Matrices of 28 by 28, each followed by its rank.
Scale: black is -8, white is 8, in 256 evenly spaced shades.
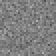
full rank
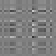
one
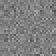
five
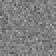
full rank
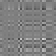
one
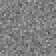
full rank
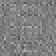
five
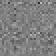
five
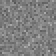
full rank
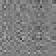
five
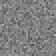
full rank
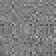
five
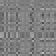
two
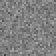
full rank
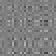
two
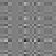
one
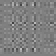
two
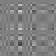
one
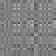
two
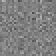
five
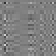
two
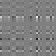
one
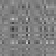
two
